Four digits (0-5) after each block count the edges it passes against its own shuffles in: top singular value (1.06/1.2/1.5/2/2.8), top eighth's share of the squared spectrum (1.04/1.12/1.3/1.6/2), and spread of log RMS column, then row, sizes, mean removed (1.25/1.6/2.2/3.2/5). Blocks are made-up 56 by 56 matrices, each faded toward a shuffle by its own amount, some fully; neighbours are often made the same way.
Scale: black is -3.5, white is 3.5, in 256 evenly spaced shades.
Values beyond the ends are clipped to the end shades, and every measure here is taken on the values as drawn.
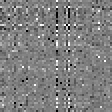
4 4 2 2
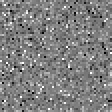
2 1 0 0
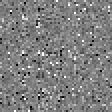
3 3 1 0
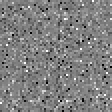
2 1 0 0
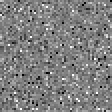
1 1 0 0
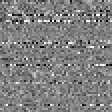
2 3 0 4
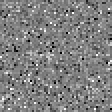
0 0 0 0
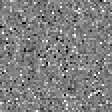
0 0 0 0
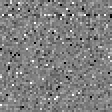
2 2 0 1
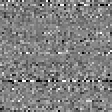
3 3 0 3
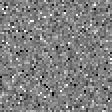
0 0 0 0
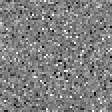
0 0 0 0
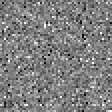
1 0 0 1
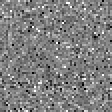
0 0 0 1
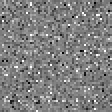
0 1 0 1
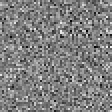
3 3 1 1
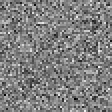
3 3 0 1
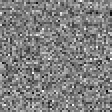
3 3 1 2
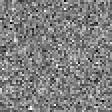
1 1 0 0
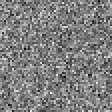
1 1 0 0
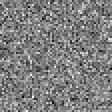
1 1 0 0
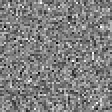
2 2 0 0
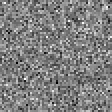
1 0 0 0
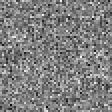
1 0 0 0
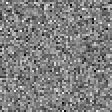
1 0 0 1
